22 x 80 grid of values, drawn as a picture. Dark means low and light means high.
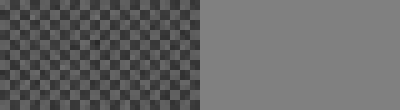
It is made of 1 by 2 panels. Panel 1,1: low, checkered. Panel 1,2: middling, flat.
